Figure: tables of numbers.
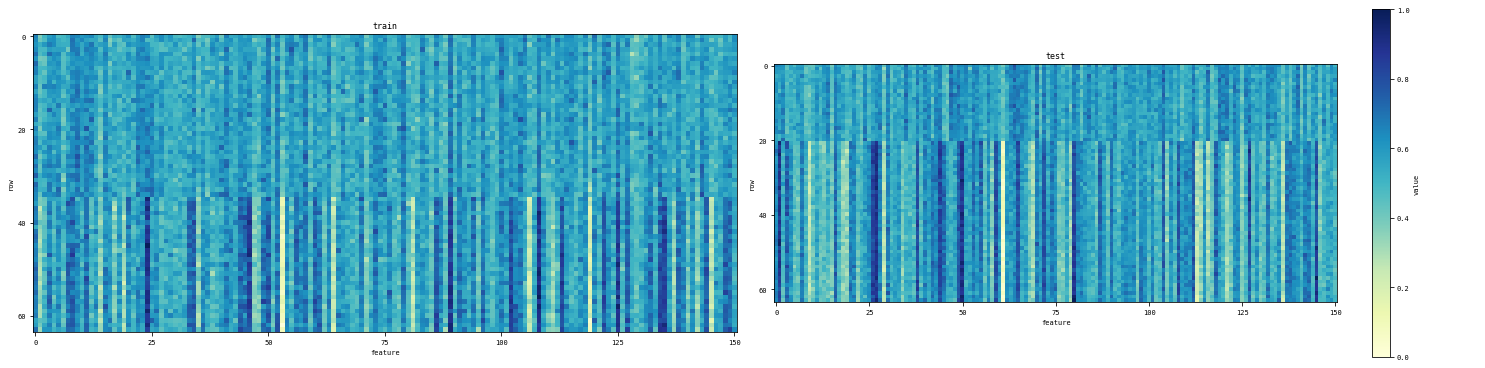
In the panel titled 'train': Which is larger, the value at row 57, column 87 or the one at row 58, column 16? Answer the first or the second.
the first
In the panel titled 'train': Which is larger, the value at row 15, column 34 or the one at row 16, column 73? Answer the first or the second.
the second
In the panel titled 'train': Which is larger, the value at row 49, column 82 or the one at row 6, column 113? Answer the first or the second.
the first
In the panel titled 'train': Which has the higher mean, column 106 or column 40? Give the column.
40
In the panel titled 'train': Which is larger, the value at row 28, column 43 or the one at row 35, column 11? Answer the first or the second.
the second
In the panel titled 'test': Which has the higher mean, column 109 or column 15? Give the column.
109
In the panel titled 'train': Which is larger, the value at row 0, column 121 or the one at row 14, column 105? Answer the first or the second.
the second
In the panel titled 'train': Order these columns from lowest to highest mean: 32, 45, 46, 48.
48, 32, 45, 46
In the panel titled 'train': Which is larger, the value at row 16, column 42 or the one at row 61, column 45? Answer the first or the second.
the second
